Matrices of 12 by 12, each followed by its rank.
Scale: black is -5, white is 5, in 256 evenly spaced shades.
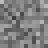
full rank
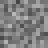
full rank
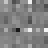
two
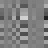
one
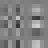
one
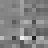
two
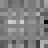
two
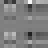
one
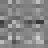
two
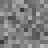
full rank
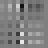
one
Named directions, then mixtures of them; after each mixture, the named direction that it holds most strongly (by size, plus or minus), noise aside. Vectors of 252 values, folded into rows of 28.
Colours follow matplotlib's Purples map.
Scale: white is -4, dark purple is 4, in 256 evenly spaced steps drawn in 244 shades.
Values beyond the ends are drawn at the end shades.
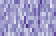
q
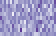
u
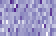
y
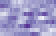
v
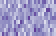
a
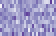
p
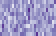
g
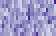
g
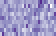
q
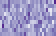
g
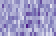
q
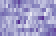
v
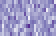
g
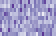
g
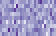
y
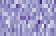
u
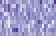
g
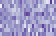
p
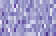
y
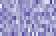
p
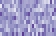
p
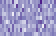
u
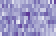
v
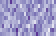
g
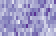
a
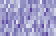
a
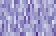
g
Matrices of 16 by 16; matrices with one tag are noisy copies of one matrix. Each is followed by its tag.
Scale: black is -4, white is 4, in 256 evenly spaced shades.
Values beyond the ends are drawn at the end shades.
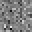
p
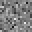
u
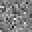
u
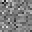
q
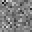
q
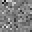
q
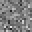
p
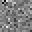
q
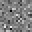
p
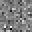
p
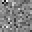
q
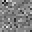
q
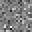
p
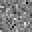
u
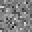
u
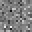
p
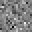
u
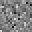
u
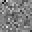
q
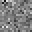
q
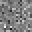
p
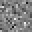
u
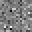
p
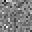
q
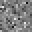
u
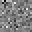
q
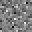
u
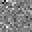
q
